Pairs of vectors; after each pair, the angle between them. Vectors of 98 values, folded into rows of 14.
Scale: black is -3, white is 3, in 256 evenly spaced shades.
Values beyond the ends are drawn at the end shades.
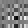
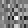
nearly opposite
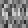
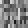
partly aligned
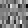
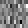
nearly opposite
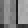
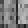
nearly parallel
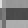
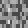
orthogonal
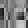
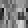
nearly parallel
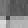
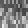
partly aligned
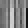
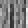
nearly opposite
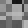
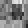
nearly opposite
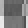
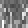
partly aligned
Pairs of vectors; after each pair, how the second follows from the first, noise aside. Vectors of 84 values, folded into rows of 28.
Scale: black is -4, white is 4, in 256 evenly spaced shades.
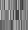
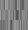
shrunk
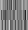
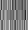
sign-scrambled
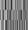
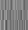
shrunk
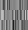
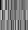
shuffled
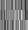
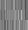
shrunk
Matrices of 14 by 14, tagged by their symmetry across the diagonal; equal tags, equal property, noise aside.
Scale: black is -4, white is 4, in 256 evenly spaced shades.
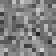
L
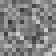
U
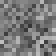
U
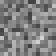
U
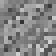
U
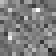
U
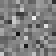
L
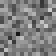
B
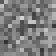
B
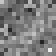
U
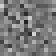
B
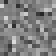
L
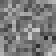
U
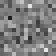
B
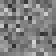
L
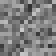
B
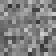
B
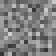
L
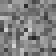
B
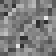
U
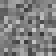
L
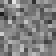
L
